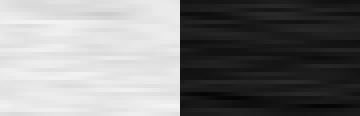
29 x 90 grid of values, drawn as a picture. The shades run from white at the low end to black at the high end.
The table splits into one row of 2 panels. Panel 1,1: very low, streaked across, faint in contrast. Panel 1,2: very high, streaked across, faint in contrast.
